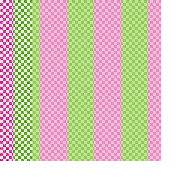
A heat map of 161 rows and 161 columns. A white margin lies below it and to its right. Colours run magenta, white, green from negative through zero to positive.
Seam: vertical, 20% of the way across, the right part calmer. Histogram: two levels. Slope: none. Stripes: upright, repeating 3 times.
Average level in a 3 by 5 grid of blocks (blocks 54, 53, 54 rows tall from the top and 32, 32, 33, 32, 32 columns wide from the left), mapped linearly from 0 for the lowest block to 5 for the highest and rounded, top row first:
30503
30503
30503
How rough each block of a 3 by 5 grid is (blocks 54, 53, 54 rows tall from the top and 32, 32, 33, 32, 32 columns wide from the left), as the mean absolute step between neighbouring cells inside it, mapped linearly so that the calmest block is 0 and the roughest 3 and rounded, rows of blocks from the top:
3 0 0 0 0
3 0 0 0 0
3 0 0 0 0
